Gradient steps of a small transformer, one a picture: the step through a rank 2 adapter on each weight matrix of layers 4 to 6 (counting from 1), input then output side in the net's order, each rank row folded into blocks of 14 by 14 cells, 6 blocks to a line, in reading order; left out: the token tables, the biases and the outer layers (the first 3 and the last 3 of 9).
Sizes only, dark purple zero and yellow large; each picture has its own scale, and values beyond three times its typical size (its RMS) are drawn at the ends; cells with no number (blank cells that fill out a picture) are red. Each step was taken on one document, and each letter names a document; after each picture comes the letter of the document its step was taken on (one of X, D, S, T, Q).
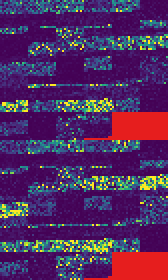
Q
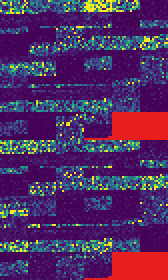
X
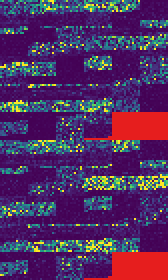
Q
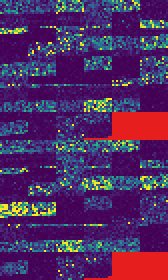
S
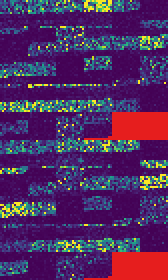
S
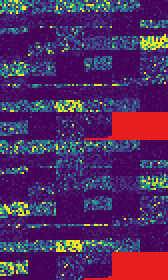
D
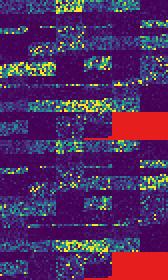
Q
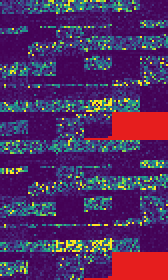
X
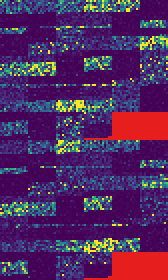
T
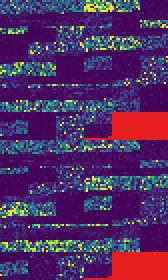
X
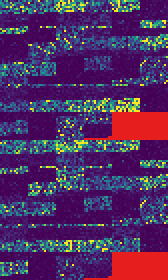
S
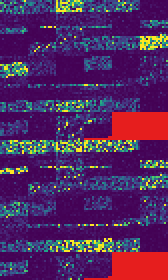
S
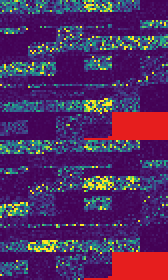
Q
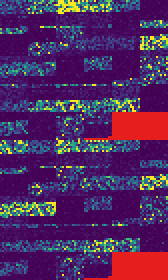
T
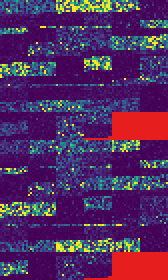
D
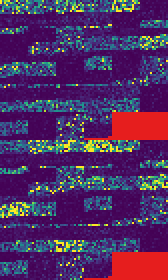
X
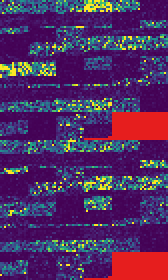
X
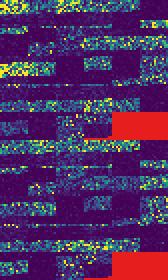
D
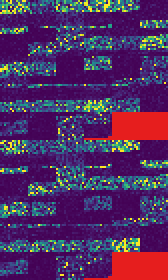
S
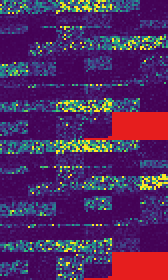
X
